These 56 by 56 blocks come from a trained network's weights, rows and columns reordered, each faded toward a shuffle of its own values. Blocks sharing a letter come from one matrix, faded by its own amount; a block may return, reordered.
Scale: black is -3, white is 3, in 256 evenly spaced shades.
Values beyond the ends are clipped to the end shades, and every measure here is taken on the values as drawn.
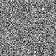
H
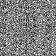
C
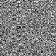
H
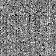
C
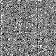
C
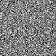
H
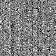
C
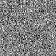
H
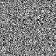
H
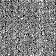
C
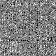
C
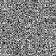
H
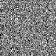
H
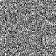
H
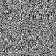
H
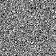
H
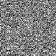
H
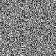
H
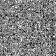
C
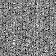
C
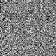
H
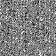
C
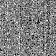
C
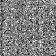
C
